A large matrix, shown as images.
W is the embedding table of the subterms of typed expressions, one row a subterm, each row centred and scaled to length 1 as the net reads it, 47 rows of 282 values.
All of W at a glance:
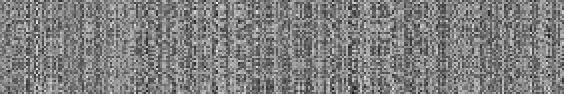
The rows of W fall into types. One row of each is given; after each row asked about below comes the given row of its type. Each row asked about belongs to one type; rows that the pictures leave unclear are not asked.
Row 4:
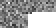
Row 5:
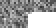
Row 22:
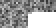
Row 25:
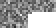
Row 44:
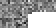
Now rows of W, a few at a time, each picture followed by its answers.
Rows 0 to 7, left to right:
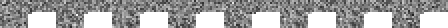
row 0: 44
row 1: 25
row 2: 5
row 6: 5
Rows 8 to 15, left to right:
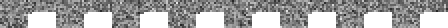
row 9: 22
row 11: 4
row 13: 22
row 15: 22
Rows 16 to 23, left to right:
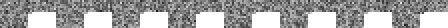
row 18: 22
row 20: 5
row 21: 5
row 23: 4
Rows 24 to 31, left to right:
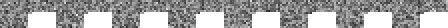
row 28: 22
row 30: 5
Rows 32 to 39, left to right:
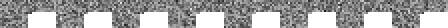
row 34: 4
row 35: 22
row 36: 5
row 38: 4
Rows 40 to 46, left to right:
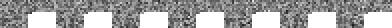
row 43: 44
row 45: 25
